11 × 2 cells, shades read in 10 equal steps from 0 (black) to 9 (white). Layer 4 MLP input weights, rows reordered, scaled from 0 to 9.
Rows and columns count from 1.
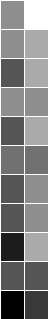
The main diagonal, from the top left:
5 6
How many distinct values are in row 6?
1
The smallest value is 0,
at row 11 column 1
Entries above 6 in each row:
1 0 0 0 0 0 0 0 0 0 0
